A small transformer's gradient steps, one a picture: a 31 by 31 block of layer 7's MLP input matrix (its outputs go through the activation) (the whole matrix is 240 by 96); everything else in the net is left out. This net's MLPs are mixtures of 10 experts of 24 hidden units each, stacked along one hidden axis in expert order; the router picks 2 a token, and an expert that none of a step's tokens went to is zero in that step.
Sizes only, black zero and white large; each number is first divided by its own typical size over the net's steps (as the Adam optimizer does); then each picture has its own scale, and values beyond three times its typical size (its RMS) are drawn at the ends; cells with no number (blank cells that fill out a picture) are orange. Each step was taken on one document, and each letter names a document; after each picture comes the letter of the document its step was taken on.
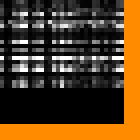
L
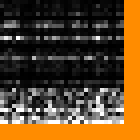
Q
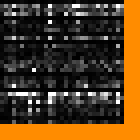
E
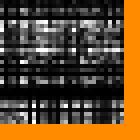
L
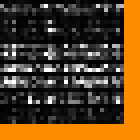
E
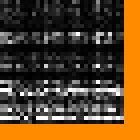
Q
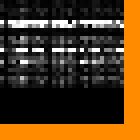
L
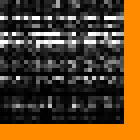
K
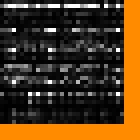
E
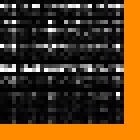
E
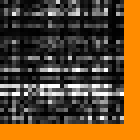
Q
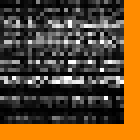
K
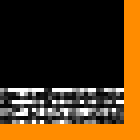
L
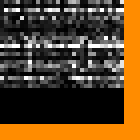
K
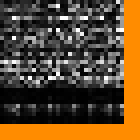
K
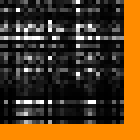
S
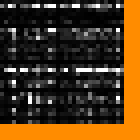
E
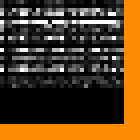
L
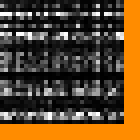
Q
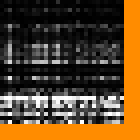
Q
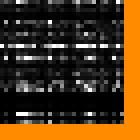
S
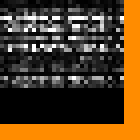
L
